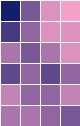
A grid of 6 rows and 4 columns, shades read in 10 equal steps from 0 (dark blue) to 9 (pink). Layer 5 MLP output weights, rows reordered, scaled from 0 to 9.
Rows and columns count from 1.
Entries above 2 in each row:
3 3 4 4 4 4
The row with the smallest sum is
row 4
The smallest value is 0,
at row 1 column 1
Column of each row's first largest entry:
4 3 4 2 1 1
